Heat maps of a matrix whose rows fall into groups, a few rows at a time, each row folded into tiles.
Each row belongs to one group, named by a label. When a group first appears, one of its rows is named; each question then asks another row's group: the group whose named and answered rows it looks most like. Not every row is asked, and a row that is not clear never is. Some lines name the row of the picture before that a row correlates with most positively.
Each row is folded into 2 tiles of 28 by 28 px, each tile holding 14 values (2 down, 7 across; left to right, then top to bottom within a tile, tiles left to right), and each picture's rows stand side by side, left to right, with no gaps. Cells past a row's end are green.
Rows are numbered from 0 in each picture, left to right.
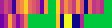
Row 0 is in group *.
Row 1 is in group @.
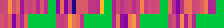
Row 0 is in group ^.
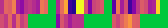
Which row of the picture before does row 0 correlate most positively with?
0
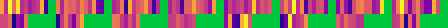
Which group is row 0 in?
^
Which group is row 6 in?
*
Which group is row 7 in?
^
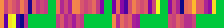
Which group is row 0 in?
@
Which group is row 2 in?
*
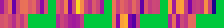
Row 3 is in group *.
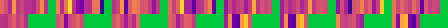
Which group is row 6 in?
*
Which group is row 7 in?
@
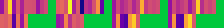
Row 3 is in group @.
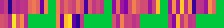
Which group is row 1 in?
@
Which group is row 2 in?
*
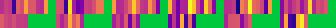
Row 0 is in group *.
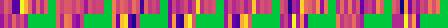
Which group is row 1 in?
@
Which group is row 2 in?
@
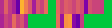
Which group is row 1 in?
@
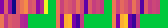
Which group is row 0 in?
*
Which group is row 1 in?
@
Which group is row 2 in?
@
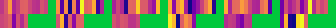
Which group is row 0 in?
^
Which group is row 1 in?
*
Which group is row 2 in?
*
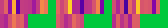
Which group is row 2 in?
*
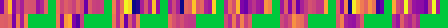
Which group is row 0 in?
^
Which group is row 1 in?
@
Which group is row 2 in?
^
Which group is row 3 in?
*
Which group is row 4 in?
^
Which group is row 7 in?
^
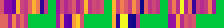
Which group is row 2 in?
@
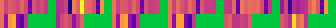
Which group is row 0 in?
@
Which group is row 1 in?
*
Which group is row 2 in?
@
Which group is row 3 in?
@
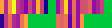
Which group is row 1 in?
^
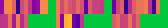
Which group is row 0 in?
^
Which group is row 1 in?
@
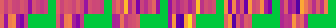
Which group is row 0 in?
@
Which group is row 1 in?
@
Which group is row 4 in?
*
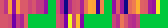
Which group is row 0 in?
^
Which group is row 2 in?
*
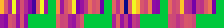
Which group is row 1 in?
^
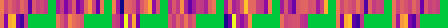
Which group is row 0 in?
@
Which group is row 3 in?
^
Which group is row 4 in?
*
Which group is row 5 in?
*
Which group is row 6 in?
@
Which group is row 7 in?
@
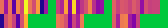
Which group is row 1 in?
^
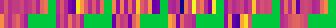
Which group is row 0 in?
*
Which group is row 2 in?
*
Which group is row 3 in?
*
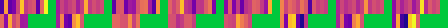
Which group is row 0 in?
*
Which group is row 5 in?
@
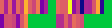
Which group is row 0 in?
*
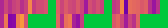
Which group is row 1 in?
@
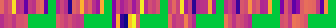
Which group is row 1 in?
*
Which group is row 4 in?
*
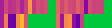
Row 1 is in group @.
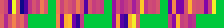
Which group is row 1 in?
@
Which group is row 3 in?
*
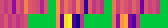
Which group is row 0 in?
*
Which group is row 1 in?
@
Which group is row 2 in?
@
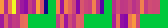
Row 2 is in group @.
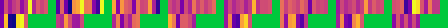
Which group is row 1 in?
*
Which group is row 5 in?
@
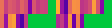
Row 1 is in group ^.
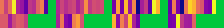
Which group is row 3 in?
*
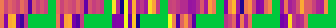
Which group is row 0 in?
@
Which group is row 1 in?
@
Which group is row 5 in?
*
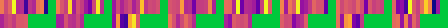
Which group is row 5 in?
^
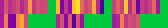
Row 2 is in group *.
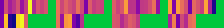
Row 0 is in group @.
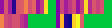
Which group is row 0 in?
*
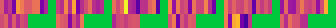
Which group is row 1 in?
^
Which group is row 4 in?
@
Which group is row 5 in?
*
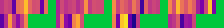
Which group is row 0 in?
*
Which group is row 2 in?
@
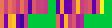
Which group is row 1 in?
*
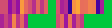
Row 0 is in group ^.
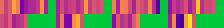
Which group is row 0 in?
^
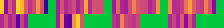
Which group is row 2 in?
*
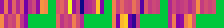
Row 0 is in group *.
